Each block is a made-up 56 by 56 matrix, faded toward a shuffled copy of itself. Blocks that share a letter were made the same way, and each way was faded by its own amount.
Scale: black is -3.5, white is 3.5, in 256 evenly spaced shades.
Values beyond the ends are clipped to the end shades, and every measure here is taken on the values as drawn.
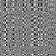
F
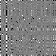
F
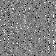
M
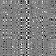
F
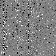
M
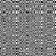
F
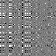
F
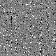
M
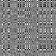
F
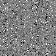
M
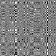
F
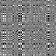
F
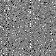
M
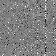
M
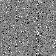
M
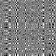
F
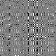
F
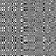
F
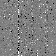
M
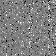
M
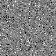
M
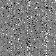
M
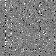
M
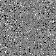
M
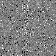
M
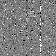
M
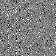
M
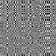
F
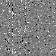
M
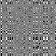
F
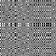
F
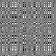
F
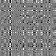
F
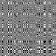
F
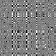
F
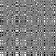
F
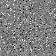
M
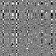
F
